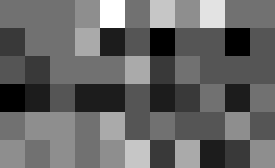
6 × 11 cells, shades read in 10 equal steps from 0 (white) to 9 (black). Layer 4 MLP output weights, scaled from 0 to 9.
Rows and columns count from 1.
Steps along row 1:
same same down down up down up down up same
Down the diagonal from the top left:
5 5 5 8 3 2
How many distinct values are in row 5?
4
